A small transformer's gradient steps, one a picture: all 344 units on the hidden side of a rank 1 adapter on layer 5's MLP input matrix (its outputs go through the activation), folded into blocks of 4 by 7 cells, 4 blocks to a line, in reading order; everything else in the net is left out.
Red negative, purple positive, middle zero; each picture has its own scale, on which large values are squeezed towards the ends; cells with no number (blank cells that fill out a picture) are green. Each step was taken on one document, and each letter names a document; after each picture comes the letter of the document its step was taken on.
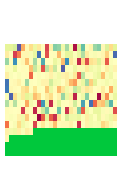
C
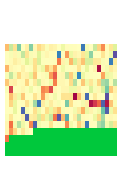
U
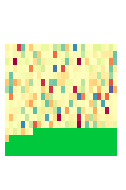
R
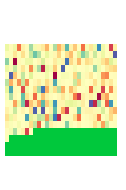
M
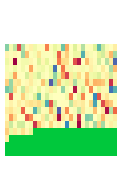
R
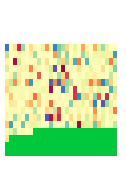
R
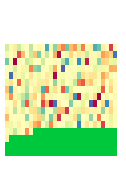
M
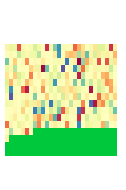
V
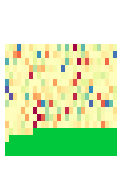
C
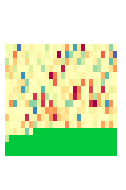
V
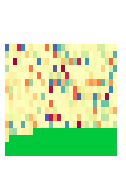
R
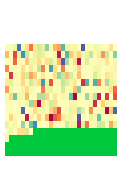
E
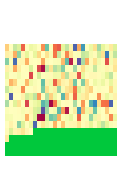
C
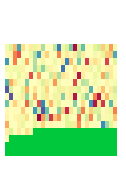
C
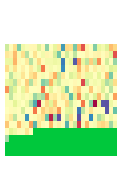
E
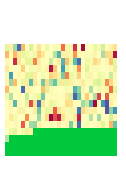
E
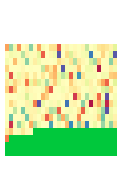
U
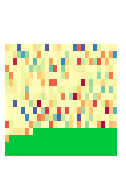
E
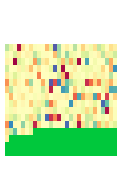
R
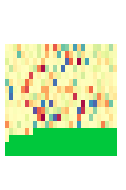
V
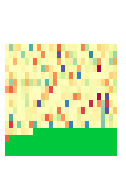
U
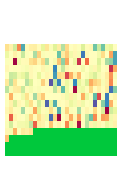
R
